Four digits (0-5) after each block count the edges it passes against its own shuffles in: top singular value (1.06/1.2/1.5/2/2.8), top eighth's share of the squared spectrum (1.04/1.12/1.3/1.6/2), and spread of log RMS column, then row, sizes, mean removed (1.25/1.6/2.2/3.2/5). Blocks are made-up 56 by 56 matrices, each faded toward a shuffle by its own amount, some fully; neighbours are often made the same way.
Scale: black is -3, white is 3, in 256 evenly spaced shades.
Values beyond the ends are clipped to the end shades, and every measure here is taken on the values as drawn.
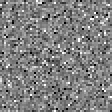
2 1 0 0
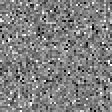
1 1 0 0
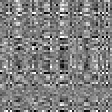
5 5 3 4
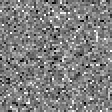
1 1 0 0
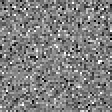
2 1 0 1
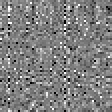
4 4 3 2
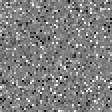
0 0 0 0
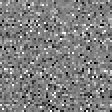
3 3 1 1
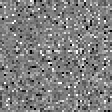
3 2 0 0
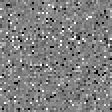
2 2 0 1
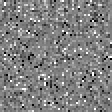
2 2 0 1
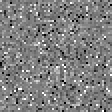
2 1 0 0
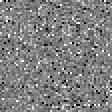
3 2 0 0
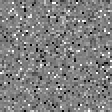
1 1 0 0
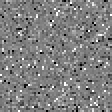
2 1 0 0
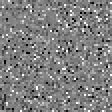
0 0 0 0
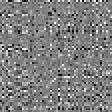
4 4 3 3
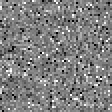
2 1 0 0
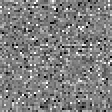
3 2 1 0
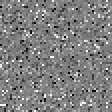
0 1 0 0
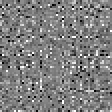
4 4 2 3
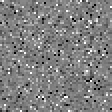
2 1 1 0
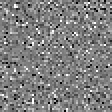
3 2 1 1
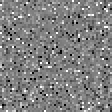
1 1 0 0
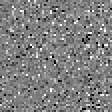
3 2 1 1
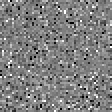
3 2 1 1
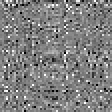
4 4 2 2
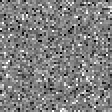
1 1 0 0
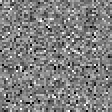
4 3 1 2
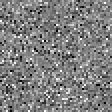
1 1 0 0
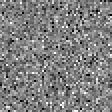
2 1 1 0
